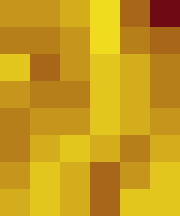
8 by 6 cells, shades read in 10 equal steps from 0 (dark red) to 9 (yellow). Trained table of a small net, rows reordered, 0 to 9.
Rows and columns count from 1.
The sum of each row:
32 34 38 36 38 39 39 42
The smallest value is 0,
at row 1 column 6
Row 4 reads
6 5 5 8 7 5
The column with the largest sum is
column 4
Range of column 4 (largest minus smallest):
5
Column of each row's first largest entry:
4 4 1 4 4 3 2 2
